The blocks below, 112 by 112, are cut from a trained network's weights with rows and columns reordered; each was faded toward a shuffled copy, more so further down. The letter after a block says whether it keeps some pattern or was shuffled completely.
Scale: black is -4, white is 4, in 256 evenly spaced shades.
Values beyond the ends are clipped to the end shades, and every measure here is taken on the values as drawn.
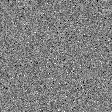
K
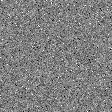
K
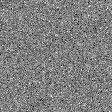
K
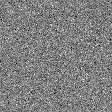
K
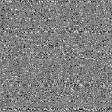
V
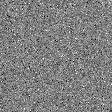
K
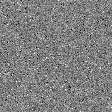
K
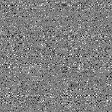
V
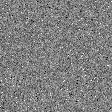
K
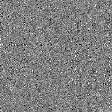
V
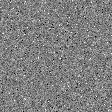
K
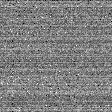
V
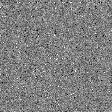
V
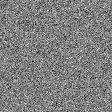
K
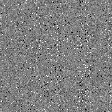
V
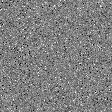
K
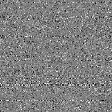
V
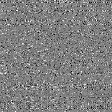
V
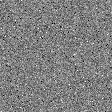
K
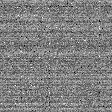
V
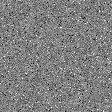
K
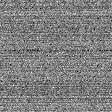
V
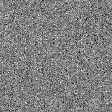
V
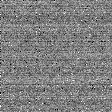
V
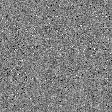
V
